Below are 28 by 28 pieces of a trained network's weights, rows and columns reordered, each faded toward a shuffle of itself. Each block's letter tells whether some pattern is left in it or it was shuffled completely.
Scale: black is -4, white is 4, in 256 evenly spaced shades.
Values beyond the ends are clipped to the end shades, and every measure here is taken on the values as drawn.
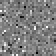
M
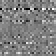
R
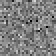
M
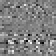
R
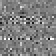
R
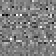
R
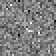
M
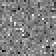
M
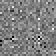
R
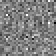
R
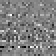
R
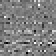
R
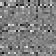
R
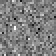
M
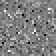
M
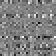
R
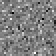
M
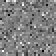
M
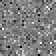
M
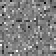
M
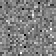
M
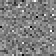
M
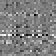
R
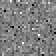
M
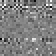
R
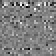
R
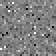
M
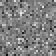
M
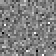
M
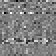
R
